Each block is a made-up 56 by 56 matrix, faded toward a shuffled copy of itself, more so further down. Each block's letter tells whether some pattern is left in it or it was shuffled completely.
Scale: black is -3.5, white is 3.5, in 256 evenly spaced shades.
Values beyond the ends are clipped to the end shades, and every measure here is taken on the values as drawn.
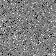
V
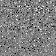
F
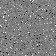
V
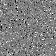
V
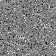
V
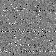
F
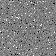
V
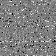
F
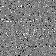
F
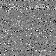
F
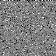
F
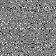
F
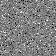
V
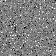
V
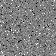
V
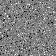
V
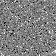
V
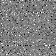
F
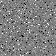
V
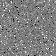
V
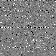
F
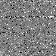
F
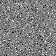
V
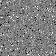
V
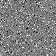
V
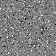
V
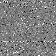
F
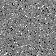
V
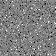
V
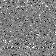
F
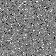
V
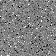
V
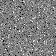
V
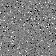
V
